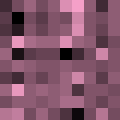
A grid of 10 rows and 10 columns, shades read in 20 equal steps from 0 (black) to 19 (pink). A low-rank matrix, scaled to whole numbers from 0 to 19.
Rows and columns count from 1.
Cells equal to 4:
0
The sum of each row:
109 88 94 119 77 103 97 111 106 98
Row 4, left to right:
9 18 13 12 12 17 12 11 6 9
